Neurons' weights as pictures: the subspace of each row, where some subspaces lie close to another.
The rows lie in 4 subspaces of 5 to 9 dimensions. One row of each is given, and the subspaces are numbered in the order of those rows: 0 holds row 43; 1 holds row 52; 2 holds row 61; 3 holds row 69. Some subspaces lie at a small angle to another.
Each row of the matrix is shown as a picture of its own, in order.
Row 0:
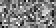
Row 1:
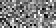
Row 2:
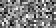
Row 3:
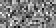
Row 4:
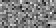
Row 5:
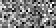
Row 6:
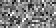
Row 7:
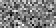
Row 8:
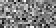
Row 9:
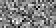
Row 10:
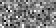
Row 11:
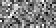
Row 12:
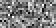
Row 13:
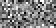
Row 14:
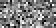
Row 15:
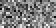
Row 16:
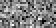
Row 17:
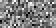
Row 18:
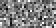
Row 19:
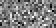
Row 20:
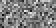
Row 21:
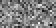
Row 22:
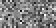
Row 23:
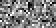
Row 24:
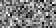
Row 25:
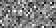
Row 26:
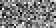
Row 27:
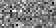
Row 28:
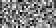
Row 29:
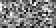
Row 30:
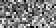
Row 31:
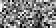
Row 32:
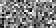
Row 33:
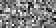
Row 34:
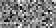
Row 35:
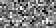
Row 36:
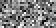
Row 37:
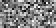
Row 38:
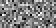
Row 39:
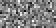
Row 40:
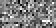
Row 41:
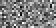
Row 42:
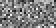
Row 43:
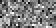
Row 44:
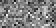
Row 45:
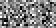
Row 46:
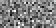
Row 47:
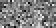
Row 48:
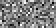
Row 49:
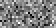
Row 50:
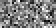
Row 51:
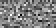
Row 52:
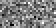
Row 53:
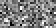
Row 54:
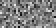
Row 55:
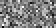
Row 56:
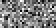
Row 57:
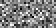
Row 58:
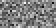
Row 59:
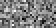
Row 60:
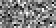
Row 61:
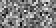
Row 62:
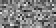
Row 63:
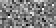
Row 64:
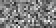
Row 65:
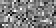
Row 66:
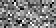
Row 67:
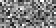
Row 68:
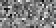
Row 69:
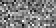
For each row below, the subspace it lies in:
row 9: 0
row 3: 3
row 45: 3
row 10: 3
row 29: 2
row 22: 2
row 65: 3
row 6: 3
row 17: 0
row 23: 3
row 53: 3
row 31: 2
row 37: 2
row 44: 0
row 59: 1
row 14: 2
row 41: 2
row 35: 0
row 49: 0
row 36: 1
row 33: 1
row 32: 2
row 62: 2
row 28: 2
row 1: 2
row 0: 0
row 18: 0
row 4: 2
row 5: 2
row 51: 2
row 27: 3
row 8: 1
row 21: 0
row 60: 0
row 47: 2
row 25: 0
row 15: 1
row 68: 0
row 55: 3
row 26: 1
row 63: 3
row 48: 0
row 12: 3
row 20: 2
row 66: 0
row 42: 0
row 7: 3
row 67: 0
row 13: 0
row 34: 3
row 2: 1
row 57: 0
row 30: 1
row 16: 1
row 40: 3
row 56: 2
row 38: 0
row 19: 0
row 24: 0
